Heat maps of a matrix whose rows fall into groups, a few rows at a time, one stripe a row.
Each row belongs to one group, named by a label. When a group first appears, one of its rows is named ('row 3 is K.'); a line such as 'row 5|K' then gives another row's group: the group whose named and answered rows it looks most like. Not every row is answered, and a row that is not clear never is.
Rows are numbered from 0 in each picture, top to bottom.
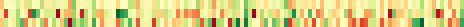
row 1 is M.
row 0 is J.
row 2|J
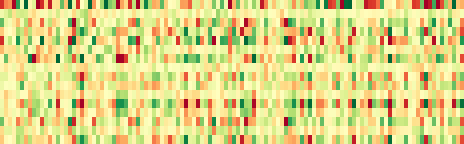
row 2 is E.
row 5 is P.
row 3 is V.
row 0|P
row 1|E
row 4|J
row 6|V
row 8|M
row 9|V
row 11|M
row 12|M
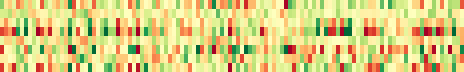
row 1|E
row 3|P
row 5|J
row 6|V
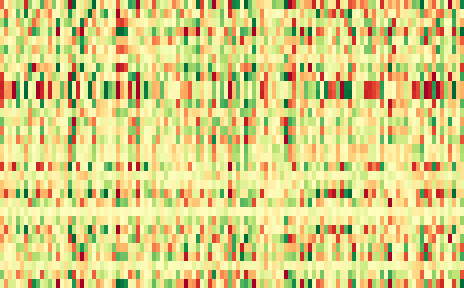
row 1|P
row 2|V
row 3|M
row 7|V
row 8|J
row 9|P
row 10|P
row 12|M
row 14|J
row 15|E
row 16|J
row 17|J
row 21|P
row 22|M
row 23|E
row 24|J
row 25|P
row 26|J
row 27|V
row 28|M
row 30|E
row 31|M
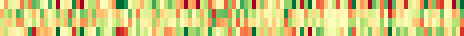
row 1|J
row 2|E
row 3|V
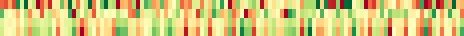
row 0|P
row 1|E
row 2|M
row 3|M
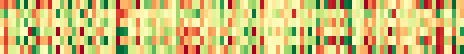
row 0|P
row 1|V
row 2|P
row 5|M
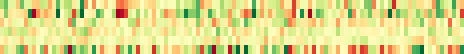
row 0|V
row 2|J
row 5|J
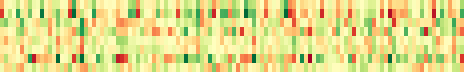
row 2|V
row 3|V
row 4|M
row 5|M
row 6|V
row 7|E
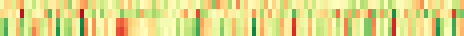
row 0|E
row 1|M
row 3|V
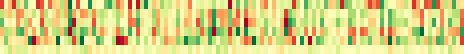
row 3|J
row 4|V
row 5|E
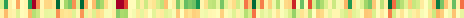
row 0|V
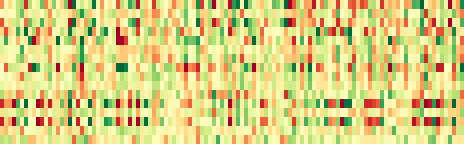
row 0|J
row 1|V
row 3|P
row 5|V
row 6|V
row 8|M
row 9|M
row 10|E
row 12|J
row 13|P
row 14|M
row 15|E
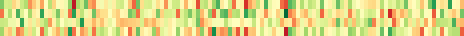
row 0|E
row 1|J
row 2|V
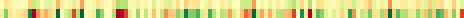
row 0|M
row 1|V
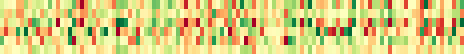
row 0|M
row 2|M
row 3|P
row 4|E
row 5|M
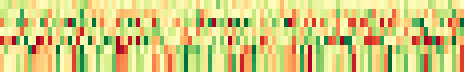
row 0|E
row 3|M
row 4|P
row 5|V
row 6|V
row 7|V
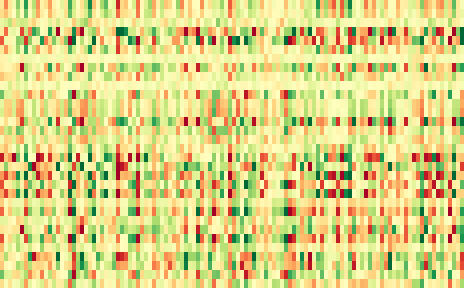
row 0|P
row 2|E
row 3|M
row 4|J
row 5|P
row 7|M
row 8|P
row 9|E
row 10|E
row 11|E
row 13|M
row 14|J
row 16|P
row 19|P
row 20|J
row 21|P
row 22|J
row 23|J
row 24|M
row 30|E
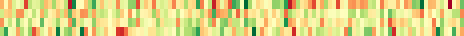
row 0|J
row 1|E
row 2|J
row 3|V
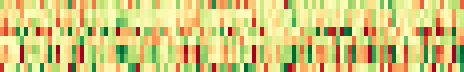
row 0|E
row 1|M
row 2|M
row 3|P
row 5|M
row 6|M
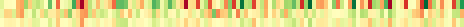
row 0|M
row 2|M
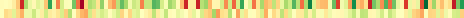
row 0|M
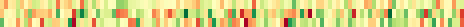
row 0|M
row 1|V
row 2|E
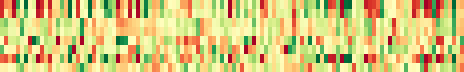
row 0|P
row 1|P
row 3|V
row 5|E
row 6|P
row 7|V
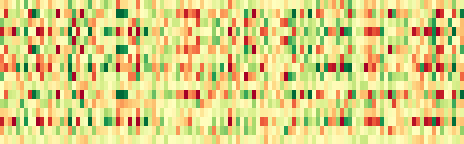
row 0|P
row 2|E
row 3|P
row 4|E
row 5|M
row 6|P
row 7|P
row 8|E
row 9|E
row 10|M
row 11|V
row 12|P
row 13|P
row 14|J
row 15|E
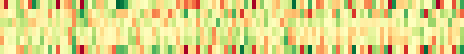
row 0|M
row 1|V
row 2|E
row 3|J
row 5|M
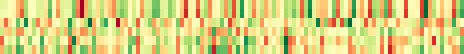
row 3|E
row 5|J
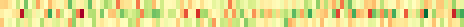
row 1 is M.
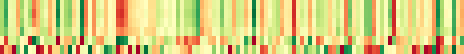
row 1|V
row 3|V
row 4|M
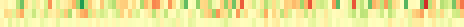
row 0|V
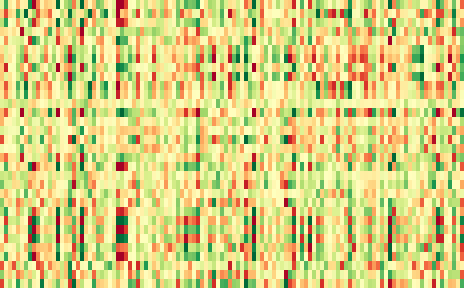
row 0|V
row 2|V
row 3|M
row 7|M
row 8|J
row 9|P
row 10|P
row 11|E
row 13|J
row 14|V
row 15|J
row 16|V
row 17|M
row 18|V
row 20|E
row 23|V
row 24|M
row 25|V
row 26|M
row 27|V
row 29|P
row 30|E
